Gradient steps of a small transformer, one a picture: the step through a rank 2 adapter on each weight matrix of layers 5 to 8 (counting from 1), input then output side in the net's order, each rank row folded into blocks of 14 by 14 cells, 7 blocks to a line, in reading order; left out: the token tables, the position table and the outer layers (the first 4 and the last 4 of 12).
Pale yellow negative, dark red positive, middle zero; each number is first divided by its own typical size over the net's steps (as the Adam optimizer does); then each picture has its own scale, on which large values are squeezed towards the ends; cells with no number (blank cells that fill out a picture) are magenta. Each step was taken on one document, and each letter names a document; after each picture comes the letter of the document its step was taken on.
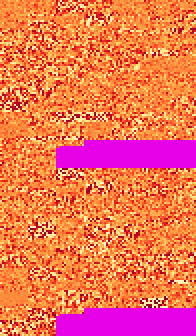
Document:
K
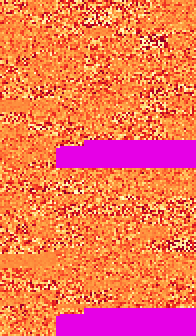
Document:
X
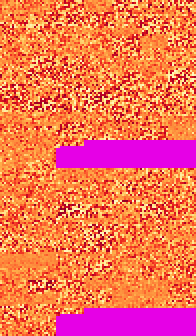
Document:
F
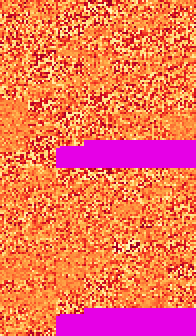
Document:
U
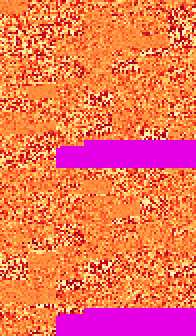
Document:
U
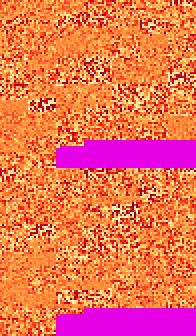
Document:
F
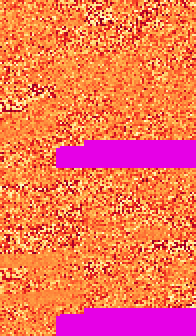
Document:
X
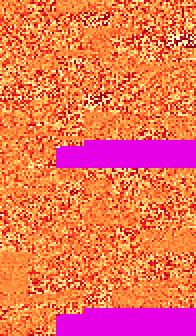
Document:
F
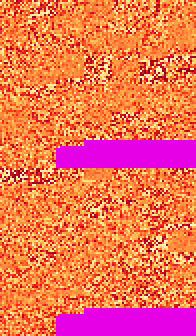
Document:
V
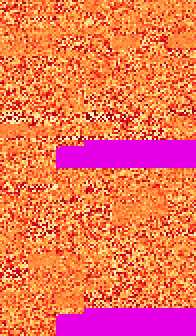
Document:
K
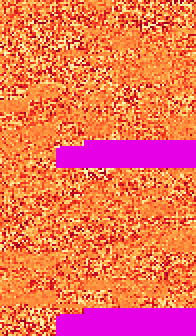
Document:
F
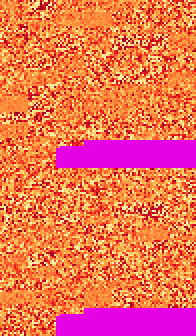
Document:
V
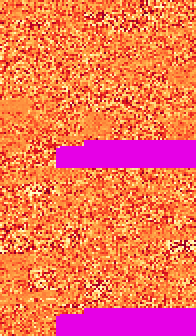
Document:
X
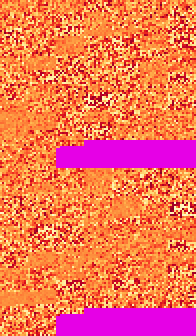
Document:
U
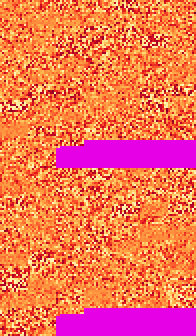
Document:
V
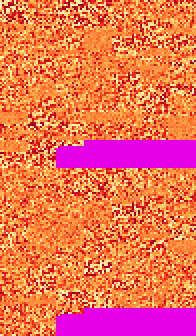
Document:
F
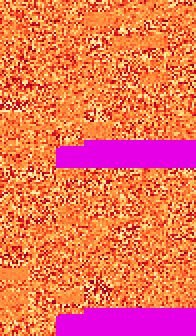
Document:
K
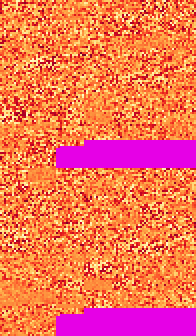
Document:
X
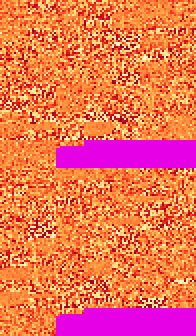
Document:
K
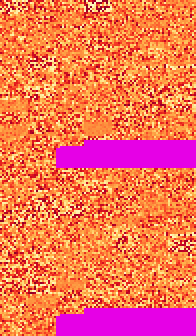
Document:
K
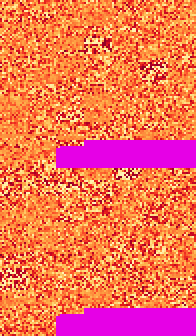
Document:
V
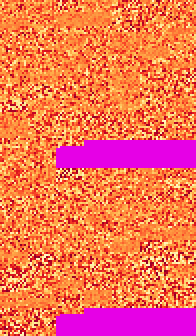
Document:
V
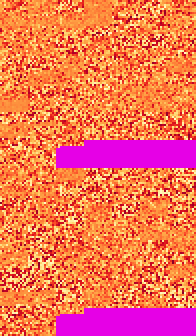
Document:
V
